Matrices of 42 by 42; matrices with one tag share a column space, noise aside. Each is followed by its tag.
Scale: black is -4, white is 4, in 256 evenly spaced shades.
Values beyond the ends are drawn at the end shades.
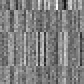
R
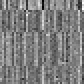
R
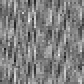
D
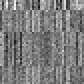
R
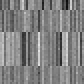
R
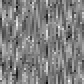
D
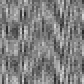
D
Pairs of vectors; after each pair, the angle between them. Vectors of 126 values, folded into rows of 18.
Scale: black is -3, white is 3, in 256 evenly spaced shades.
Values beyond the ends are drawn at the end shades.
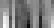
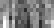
nearly parallel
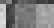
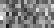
partly aligned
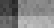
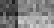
nearly parallel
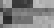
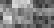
nearly opposite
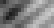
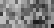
partly opposed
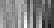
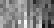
nearly parallel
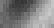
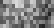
partly opposed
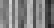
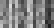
nearly parallel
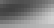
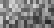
partly opposed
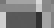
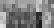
nearly parallel
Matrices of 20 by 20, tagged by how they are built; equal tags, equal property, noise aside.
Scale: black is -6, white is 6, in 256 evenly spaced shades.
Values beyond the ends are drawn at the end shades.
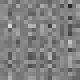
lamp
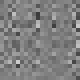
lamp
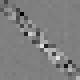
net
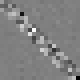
net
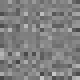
lamp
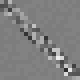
net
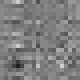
lamp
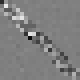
net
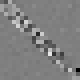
net
